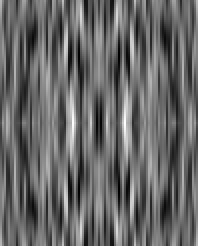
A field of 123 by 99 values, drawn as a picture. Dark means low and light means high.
Grain: streaks running down. Mirror symmetry: left to right and top to bottom. Slope: none. Average level on the scale: 40%. Ninth with the highest average: centre.
